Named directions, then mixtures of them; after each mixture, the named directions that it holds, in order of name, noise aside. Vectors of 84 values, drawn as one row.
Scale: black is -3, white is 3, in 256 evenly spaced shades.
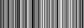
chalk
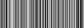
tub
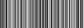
tub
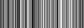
chalk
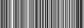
tub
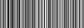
chalk, tub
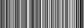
chalk, tub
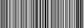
tub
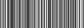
tub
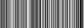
chalk, tub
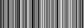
chalk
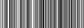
chalk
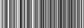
chalk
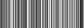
chalk, tub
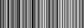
chalk, tub
